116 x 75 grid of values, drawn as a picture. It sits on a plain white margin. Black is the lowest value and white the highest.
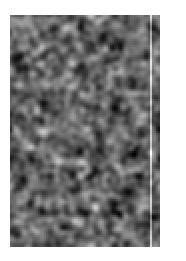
Slope: none. Grain: blotchy. Mirror symmetry: none. Average level on the scale: 40%. Odd lines: column 71. Stripes: none.
